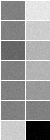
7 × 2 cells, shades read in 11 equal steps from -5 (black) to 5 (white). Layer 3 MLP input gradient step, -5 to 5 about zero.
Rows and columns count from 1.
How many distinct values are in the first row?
2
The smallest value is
-5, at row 7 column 2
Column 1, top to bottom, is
0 0 -1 0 0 0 3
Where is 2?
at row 3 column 2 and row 4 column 2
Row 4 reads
0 2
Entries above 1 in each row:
1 1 1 1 0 0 1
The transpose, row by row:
0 0 -1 0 0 0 3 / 4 3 2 2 1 0 -5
